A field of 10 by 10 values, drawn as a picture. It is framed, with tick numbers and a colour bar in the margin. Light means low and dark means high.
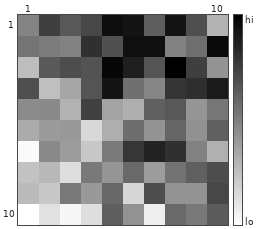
Ninth with the lowest average: bottom left. Slope: up to the top right. Calmest part: bottom right.
